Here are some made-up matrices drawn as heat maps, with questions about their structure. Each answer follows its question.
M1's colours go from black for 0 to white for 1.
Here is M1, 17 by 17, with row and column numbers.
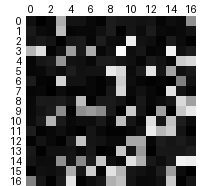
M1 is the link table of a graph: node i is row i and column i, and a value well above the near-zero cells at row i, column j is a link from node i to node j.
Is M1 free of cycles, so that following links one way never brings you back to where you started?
no
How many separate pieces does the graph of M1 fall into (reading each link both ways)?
1
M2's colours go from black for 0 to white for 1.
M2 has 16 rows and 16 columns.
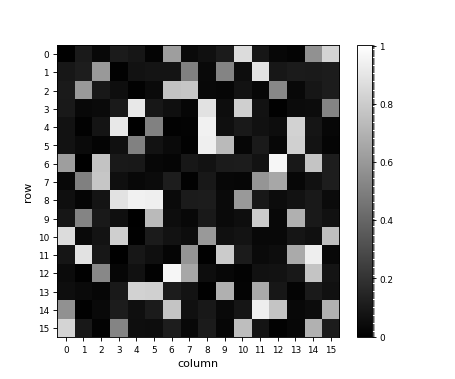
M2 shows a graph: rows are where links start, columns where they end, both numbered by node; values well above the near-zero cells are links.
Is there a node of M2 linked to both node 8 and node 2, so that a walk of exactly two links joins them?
no
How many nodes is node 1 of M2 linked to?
4
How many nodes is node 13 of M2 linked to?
4
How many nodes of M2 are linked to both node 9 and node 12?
0
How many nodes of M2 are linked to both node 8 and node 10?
1
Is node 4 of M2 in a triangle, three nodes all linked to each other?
yes
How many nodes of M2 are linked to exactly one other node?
0
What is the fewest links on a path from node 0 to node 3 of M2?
2
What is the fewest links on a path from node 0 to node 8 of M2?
2
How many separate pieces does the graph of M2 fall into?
1
